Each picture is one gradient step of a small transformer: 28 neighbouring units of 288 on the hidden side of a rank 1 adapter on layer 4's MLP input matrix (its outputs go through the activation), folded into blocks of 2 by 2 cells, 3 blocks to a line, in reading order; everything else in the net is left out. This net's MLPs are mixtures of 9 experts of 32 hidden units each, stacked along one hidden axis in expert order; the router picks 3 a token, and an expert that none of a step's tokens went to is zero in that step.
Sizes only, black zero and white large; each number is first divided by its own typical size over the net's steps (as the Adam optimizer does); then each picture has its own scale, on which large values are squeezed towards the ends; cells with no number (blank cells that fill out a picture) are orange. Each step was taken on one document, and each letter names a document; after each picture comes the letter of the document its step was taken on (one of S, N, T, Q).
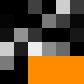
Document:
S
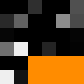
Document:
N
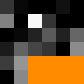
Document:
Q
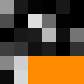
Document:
Q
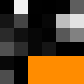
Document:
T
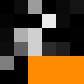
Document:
S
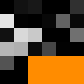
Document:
S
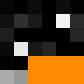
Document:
N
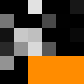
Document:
S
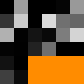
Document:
T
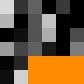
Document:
Q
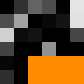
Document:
T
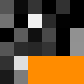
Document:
Q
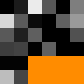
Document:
T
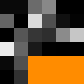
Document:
Q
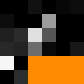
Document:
S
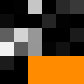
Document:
S
